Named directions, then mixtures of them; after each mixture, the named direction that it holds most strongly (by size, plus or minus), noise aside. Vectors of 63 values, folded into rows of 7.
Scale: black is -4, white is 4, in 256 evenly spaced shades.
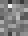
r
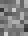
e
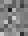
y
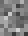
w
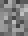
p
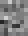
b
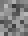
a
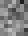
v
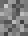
a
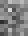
y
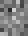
y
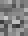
b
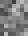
v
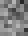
v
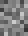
e
